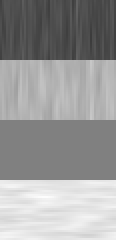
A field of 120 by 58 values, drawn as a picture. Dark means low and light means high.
The table splits into 4 rows of 1 panel. Panel 1,1: low, streaked downward, faint in contrast. Panel 2,1: high, streaked downward, faint in contrast. Panel 3,1: middling, flat. Panel 4,1: very high, streaked across, faint in contrast.
